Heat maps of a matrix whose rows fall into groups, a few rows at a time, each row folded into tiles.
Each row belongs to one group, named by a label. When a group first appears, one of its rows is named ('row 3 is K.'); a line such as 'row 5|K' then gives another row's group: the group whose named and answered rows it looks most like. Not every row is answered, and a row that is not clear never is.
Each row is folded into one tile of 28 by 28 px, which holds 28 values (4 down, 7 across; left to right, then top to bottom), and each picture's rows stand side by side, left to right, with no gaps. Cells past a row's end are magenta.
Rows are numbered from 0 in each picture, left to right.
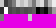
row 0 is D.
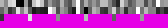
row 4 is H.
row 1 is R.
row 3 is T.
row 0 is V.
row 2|R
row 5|D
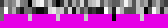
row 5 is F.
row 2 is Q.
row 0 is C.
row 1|R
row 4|C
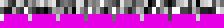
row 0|F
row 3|C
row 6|C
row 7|R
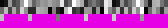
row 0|Q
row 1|T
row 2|T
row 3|Q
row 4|Q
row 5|F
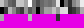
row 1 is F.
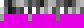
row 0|F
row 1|Q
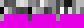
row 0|D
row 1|C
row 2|Q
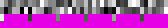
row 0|F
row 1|C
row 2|Q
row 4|D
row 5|H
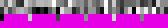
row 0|V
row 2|C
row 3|R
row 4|F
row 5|Q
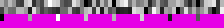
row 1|D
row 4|R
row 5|F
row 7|C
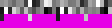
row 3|C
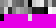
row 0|V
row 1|R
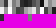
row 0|H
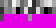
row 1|T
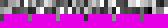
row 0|C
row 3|C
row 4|D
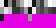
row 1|D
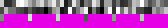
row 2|F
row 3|H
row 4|Q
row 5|F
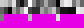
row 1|F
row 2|R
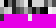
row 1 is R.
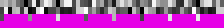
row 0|V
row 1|T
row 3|H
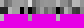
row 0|T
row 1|T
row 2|T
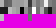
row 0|T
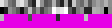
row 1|H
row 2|H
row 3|T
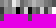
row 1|V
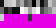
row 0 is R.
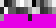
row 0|D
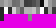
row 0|V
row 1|Q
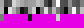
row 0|T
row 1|V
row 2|F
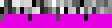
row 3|V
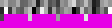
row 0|V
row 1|F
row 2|C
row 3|F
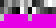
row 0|R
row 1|D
